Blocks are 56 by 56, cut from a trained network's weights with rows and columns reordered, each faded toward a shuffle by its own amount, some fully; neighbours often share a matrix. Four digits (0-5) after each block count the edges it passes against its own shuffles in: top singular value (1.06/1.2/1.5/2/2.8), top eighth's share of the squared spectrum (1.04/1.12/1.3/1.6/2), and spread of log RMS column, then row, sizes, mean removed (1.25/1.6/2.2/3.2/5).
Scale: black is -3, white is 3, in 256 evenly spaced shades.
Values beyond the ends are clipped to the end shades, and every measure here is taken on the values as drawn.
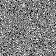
0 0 0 0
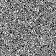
0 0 0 0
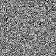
3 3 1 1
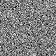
2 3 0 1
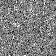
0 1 0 0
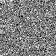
1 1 0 0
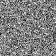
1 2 0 0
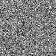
2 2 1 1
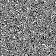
0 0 0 0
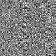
3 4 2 2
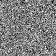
0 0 0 0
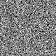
0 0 0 0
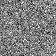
0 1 0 0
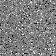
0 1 0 0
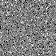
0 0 0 0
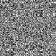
3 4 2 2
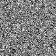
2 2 0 0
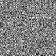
3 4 1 2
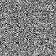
3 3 1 1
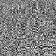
3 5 2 2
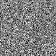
2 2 0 1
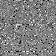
2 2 0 1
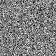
1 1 0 0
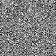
3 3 1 2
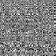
4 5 2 3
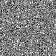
2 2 0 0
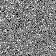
1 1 0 0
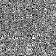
3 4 2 2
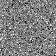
0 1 0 0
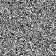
2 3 1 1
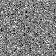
0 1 0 0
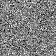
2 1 0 0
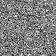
0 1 0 0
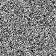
1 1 0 0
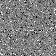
2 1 0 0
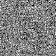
2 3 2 1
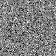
1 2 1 0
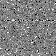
2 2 0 1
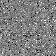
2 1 0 1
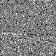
2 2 0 1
